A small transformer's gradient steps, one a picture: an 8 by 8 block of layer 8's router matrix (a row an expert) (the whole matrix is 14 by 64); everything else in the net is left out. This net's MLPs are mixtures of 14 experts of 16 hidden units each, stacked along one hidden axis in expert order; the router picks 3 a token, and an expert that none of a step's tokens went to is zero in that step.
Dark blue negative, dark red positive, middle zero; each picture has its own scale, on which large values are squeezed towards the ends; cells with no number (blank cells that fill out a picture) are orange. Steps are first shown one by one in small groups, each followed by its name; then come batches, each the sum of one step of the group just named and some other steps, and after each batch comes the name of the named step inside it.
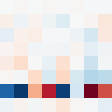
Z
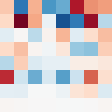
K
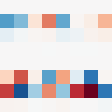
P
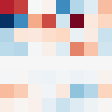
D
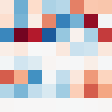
K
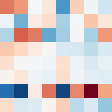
Z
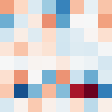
P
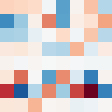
P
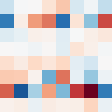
P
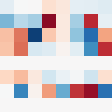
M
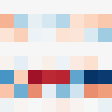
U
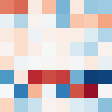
U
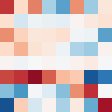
U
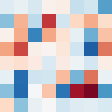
M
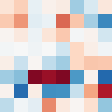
U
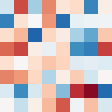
M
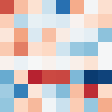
U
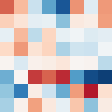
U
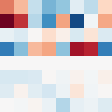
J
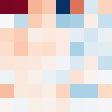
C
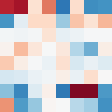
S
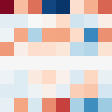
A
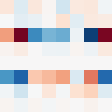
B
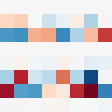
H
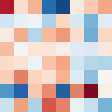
A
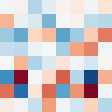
H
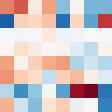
S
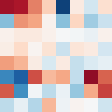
C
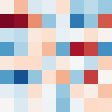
J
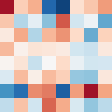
A
